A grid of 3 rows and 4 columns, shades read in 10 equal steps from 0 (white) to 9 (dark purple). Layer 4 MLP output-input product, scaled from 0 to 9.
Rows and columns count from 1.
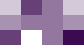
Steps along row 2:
up same down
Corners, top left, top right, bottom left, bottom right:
2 2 7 9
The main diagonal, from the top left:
2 5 5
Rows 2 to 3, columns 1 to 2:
4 5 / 7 0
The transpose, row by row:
2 4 7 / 7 5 0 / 5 5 5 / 2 4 9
